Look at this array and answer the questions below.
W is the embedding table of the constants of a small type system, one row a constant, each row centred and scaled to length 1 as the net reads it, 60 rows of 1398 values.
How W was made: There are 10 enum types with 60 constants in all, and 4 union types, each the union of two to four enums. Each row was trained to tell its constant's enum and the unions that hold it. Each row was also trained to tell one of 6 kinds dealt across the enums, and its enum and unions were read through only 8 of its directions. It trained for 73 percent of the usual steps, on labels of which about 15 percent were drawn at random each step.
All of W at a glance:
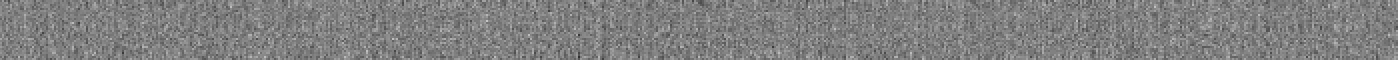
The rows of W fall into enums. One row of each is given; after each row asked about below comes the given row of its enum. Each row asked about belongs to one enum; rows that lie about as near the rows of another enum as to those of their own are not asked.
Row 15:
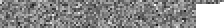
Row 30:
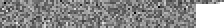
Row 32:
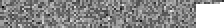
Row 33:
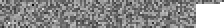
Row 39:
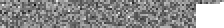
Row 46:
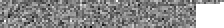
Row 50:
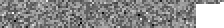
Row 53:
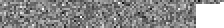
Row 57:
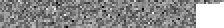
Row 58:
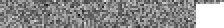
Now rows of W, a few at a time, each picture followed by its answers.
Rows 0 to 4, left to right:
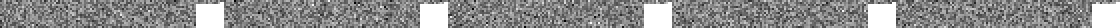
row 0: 33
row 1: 32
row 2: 30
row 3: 50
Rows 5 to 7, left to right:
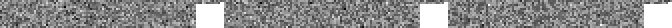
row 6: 30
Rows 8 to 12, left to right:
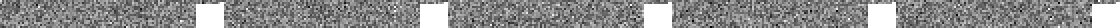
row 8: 30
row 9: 32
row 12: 50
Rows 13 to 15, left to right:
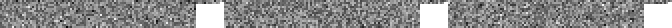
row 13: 53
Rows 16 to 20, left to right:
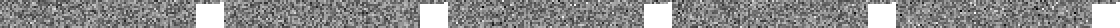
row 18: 57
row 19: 33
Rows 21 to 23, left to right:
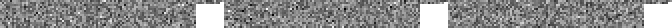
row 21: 15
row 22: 32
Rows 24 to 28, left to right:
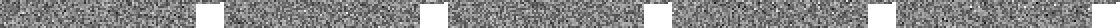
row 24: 30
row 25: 50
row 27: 33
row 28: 15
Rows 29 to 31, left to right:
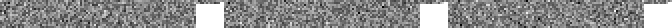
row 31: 15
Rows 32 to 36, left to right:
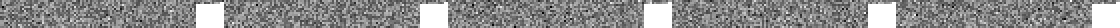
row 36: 33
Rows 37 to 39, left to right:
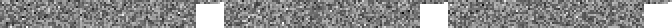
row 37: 57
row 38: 39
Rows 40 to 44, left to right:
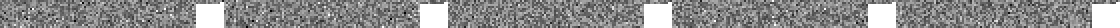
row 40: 53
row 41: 15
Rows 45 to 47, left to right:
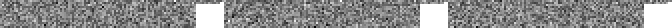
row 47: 46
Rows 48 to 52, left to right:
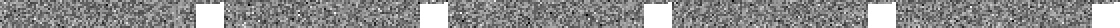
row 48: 50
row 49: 53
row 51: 53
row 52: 53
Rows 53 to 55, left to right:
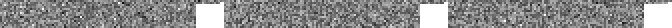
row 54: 50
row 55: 58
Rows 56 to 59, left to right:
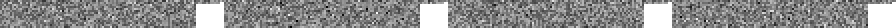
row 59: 30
